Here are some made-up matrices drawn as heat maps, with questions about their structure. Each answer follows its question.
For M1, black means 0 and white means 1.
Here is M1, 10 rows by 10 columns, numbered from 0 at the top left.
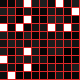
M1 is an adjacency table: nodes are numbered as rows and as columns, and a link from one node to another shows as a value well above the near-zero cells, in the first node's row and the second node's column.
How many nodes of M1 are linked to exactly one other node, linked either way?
6
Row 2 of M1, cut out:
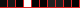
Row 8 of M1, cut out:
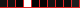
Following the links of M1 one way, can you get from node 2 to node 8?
yes
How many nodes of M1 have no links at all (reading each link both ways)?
2
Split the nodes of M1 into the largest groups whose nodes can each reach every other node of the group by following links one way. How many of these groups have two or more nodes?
2
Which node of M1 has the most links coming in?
node 3
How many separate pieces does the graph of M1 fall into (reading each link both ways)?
4
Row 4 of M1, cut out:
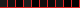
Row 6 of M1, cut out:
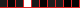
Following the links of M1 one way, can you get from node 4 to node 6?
no
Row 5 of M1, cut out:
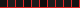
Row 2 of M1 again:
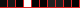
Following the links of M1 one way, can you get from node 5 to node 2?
no
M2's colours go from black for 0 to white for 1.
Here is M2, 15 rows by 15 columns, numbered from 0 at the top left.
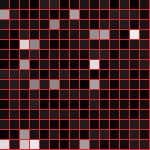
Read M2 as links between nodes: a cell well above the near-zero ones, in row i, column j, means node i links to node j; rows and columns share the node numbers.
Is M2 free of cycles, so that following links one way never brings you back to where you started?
yes
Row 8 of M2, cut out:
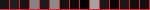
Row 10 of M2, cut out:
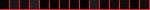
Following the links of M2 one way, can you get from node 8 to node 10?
yes
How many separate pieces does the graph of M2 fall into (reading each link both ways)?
3
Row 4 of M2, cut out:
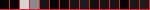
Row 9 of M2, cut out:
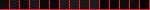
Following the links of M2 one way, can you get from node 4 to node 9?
yes
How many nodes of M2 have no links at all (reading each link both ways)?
2
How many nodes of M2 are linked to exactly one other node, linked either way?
2
